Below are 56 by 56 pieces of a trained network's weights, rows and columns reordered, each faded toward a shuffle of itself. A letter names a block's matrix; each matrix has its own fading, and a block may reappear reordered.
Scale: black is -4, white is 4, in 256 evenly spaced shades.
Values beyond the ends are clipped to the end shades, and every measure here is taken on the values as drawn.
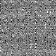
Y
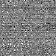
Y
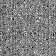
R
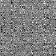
Y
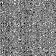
R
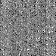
R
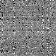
Y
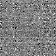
Y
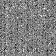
R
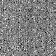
R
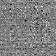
Y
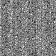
R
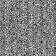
R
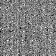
R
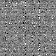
Y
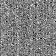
R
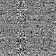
Y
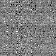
Y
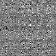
Y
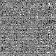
Y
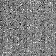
R
